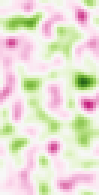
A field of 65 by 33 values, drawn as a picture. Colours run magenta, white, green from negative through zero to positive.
Histogram: bell-shaped. Ninth with the highest average: middle right. Average level on the scale: 50%. Slope: none. Lone odd cells: none. Mirror symmetry: none. Grain: blotchy.
